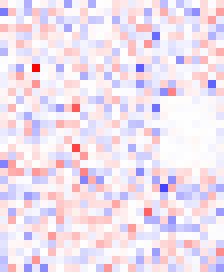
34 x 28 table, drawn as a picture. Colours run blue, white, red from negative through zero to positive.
Slope: none. Odd rows or columns: none. Mirror symmetry: none. Grain: fine. Seam: none. Calmest part: middle right. Odd patch: calmer, in the middle right.
